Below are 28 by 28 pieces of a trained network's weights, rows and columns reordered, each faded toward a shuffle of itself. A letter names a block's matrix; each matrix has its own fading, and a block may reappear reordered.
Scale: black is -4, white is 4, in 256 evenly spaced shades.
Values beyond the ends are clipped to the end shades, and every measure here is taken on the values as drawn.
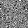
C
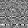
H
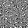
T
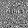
T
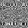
H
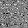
T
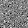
C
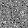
T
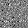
T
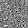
T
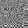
H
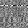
H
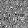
T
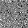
T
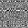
H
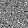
C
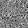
T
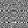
H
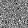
C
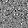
T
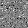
T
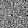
T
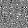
T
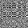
H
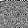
H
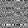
H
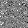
T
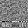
H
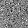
C
